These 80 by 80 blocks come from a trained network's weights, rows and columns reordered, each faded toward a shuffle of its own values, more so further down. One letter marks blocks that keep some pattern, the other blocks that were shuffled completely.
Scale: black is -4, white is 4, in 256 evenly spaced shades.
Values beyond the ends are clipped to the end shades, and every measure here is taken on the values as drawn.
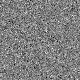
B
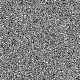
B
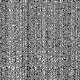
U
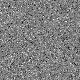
B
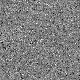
B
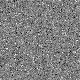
B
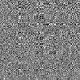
U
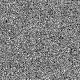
B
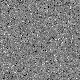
B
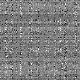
U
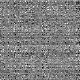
U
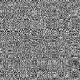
U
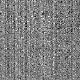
U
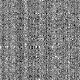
U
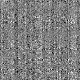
U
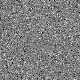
B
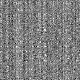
U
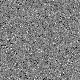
B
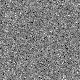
B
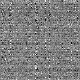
U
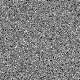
B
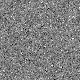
B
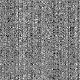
U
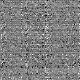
U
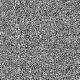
U
